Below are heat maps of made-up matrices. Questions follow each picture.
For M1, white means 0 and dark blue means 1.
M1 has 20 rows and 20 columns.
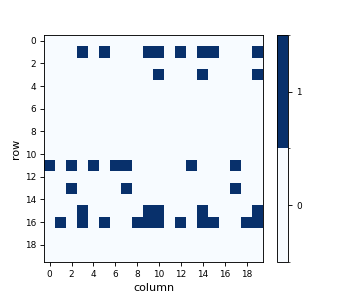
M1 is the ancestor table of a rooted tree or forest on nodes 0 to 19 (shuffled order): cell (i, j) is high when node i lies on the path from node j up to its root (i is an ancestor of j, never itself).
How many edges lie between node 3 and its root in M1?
3
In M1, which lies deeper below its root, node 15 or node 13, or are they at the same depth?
node 15
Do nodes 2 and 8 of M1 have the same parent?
no
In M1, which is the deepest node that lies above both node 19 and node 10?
3
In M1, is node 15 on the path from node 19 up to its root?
yes
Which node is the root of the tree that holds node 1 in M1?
16
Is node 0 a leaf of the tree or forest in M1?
yes
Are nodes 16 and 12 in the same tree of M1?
yes
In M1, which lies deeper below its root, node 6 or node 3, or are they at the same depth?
node 3
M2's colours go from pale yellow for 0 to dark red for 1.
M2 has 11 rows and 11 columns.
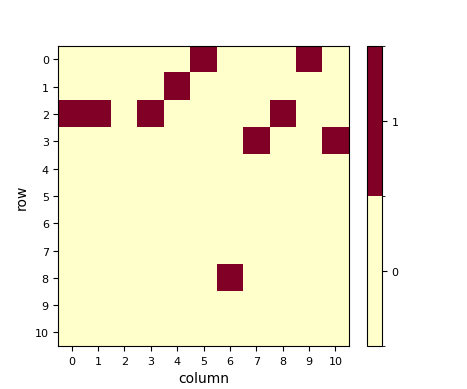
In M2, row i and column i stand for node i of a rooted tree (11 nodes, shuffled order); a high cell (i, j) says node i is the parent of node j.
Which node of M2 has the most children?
2
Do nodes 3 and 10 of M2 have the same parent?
no
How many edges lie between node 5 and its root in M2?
2
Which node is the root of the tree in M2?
2
